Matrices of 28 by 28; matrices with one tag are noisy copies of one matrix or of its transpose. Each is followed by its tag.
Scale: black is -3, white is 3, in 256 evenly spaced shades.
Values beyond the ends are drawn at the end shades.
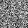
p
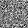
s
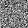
s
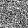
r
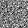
s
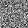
s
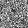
r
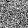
r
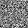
s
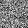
p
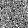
r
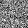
p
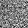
s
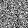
p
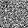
s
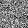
p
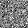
s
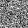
r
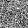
r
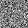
s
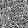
r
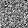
s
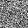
r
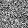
p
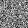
p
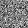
s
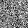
p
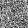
r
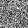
r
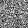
p
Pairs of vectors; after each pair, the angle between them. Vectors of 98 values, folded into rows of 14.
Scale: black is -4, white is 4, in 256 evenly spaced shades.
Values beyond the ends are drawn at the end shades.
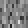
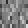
partly opposed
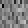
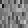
nearly parallel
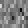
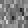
nearly parallel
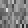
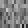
nearly parallel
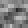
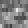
nearly opposite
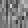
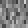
orthogonal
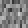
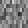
nearly opposite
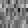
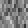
partly aligned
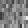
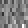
partly aligned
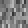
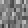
nearly opposite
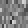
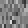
nearly opposite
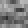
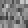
partly aligned
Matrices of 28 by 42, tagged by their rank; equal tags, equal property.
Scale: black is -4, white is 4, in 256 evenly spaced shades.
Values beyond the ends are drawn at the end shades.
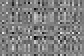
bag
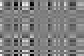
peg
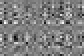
bag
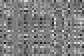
bag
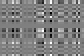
peg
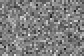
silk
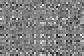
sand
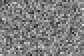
silk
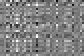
bag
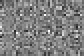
sand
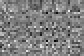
sand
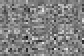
sand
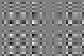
peg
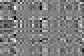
bag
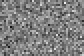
silk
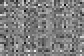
sand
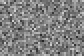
silk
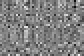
sand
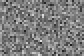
silk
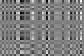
peg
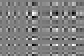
peg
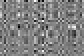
bag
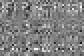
sand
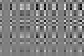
peg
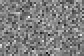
silk
